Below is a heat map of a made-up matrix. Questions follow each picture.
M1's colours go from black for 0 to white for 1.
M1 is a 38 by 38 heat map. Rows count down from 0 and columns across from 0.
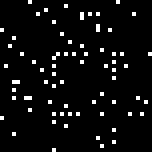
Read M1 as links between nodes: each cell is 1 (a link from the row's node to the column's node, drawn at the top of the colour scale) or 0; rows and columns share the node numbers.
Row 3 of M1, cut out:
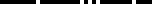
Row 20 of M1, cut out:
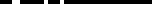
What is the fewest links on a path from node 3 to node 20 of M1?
1
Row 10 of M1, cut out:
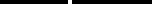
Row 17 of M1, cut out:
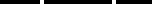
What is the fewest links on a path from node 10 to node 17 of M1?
1
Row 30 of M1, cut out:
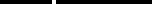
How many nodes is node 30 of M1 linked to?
1
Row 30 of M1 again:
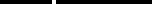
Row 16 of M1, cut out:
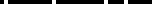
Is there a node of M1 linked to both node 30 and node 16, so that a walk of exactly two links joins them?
yes
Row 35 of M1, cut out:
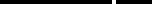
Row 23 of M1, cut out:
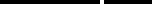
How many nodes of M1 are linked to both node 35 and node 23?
0
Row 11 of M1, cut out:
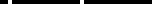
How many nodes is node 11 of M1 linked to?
2
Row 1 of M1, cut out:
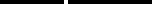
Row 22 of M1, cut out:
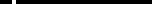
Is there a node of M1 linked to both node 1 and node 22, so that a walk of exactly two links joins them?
no
